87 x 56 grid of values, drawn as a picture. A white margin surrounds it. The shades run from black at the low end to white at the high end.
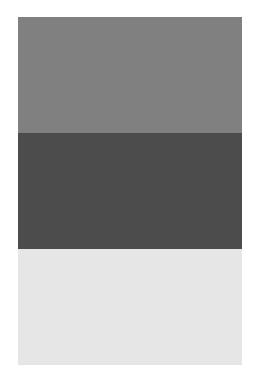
It is made of 3 by 1 panels. Panel 1,1: middling, flat. Panel 2,1: low, flat. Panel 3,1: very high, flat.
